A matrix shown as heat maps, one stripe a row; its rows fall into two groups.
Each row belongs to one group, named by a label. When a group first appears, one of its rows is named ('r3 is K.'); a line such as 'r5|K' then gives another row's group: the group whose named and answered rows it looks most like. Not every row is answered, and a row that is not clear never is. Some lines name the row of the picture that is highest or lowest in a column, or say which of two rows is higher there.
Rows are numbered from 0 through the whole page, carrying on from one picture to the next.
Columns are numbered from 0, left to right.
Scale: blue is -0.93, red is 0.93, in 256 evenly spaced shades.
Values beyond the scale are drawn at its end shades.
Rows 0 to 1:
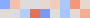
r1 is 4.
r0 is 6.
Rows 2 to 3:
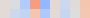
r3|4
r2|4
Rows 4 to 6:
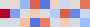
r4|4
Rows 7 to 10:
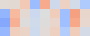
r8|6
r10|6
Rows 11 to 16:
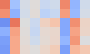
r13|6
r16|6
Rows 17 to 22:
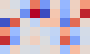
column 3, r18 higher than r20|Yes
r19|6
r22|6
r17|4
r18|4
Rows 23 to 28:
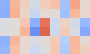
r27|6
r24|6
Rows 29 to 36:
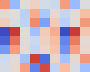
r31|4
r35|4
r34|6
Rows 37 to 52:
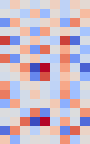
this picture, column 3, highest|49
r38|4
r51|6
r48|6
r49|4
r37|6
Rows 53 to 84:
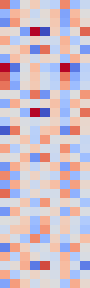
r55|6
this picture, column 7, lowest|60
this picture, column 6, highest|60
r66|6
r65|4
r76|6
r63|4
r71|6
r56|4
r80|6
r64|6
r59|6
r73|6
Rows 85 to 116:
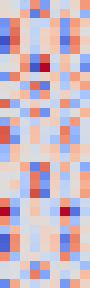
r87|6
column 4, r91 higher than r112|Yes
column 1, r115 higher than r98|No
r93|6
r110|6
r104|4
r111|6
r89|6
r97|4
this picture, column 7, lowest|108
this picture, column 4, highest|92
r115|4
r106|4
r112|6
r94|4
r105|4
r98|6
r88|6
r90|6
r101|6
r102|6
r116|6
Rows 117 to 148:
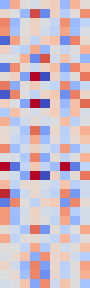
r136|4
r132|4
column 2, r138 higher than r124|No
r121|6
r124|6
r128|4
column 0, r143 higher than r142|Yes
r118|4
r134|4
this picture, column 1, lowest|135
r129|6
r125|4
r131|4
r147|4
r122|4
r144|4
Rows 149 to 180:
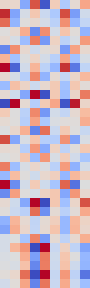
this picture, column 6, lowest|160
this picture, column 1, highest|160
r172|4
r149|4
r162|4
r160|6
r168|6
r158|6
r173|6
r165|4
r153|4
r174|6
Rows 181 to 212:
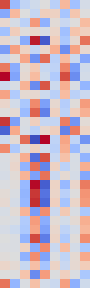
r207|4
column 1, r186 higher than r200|Yes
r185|4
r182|6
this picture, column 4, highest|196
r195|6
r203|4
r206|4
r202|4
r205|4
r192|4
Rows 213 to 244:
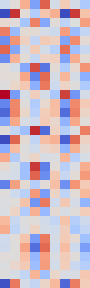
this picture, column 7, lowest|223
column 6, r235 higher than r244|Yes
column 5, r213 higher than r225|No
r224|6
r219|6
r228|6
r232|4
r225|6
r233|6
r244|6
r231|4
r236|4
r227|4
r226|6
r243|4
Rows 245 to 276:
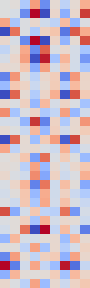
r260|6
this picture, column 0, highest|274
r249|4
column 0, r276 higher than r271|Yes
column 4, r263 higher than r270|No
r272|4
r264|4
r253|6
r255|6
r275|6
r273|6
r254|6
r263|4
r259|4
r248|6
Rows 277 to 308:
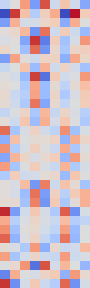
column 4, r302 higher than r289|No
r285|4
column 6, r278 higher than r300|No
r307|6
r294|6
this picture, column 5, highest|278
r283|6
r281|4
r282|4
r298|4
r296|6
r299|4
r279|6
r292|6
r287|4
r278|6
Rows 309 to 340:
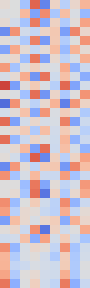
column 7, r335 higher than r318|Yes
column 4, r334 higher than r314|No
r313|4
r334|4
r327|6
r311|4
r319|4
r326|4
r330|4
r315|4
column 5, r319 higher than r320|No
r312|6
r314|6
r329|4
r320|6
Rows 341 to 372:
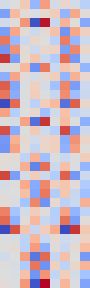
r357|6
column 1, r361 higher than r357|No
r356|6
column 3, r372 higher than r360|No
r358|4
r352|6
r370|4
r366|6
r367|4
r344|6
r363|4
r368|4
